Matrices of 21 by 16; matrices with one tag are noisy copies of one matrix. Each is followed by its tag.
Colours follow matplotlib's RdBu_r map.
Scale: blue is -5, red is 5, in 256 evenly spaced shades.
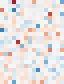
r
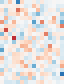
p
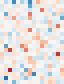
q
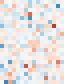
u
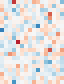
r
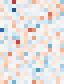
r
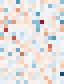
p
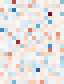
r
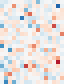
u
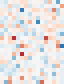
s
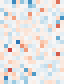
q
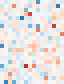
u
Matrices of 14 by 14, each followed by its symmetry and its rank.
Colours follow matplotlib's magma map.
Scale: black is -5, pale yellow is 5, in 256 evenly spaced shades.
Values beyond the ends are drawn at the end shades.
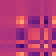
symmetric, rank one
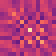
symmetric, rank three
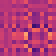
antisymmetric, rank two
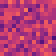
neither, full rank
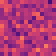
neither, full rank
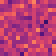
neither, full rank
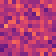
neither, full rank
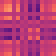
symmetric, rank one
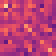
symmetric, rank three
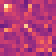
symmetric, rank three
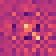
symmetric, rank three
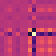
symmetric, rank one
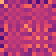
symmetric, rank three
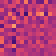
antisymmetric, rank two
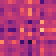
antisymmetric, rank two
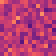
neither, full rank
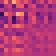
antisymmetric, rank two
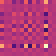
symmetric, rank one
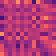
antisymmetric, rank two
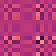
symmetric, rank one
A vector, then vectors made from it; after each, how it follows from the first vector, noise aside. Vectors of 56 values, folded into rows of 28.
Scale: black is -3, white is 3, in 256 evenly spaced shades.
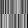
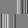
partly zeroed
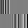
partly zeroed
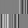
partly zeroed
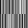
reversed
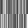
sign-scrambled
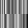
sign-scrambled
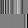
partly zeroed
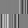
partly zeroed
